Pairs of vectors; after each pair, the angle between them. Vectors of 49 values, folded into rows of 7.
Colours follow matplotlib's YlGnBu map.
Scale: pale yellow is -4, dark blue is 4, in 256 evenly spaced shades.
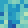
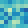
partly opposed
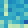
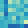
nearly opposite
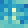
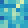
partly aligned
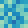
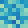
partly aligned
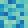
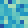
partly aligned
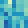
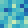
partly opposed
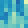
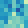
nearly parallel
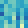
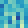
nearly parallel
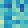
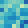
orthogonal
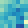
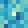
orthogonal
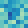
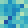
partly aligned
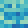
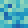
nearly parallel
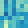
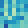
nearly opposite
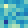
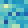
nearly parallel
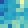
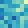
partly aligned
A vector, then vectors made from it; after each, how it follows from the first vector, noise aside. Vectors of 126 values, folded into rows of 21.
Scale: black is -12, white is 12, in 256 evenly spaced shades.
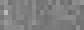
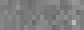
wrapped around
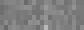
wrapped around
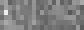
scaled up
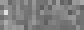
scaled up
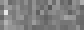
scaled up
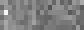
scaled up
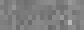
wrapped around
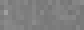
shrunk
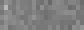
wrapped around
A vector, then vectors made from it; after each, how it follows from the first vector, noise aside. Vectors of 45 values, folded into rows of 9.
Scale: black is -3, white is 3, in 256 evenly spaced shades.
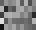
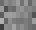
shrunk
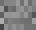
shrunk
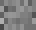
shrunk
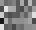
negated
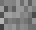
shrunk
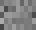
shrunk
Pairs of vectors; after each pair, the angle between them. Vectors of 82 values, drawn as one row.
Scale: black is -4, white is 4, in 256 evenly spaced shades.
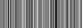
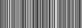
nearly opposite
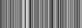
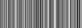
partly aligned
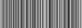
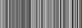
orthogonal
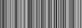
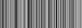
nearly parallel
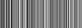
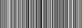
orthogonal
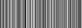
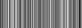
partly aligned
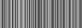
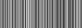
partly aligned
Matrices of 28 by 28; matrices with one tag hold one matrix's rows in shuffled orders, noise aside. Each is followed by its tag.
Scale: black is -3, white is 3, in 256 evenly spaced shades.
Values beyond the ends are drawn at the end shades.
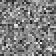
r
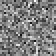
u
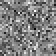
u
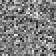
r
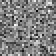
r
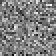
r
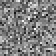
u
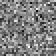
r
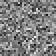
u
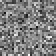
r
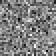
u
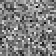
r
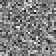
u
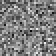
r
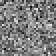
r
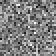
u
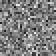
u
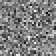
u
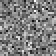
u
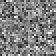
r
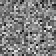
r
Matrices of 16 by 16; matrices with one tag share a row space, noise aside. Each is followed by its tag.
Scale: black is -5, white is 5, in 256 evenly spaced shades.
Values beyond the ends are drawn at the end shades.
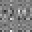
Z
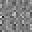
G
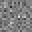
Z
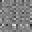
G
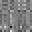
Z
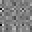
G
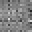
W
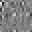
G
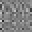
G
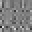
G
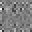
G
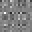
Z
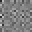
G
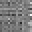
W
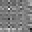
W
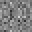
Z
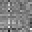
W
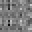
W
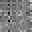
W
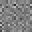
G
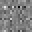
Z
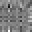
W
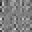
G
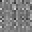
G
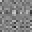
G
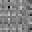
W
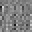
G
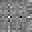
W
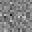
Z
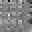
W
